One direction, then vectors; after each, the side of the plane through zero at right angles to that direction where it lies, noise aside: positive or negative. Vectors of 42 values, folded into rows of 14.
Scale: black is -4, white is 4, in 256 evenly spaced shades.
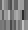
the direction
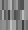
negative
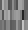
positive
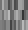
positive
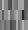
positive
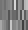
negative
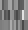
negative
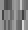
positive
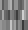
negative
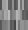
positive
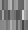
negative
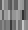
positive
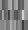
negative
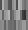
positive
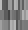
negative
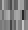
positive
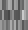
negative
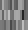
positive
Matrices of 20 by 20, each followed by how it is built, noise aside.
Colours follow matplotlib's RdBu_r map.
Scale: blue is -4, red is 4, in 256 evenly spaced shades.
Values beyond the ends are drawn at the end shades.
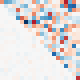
upper triangular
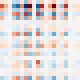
low rank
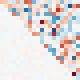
upper triangular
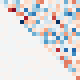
upper triangular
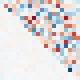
upper triangular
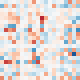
low rank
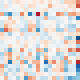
low rank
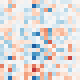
low rank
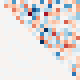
upper triangular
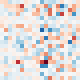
low rank
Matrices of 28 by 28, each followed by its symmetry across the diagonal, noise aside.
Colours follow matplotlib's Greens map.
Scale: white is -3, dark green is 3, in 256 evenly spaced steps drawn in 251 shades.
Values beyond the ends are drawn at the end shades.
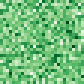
neither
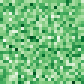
neither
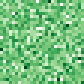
symmetric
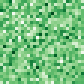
symmetric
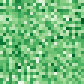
antisymmetric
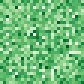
symmetric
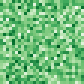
antisymmetric
